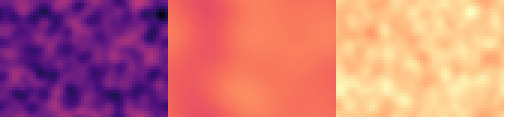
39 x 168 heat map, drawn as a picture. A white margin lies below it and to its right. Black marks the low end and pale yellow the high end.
It is made of 1 by 3 panels. Panel 1,1: low, blotchy. Panel 1,2: high, smooth, faint in contrast. Panel 1,3: very high, blotchy, faint in contrast.
